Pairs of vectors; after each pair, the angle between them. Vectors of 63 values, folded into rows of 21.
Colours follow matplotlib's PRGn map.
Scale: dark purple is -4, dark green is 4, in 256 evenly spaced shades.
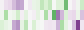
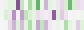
orthogonal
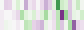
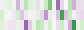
nearly opposite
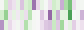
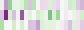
partly opposed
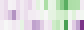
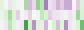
partly opposed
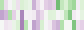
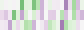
orthogonal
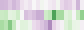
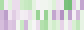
partly opposed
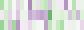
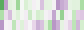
orthogonal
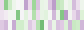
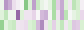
nearly opposite
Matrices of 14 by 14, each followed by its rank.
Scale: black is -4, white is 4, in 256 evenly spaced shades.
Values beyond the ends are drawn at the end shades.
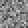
full rank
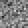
full rank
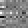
two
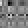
two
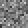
full rank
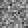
full rank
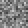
full rank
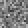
full rank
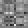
two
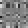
two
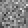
full rank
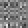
two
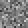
full rank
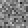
full rank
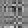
two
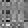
two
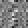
two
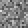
full rank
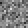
full rank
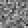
full rank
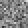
full rank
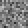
full rank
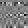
two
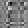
two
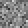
full rank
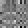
two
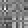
two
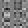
two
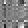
two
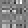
two
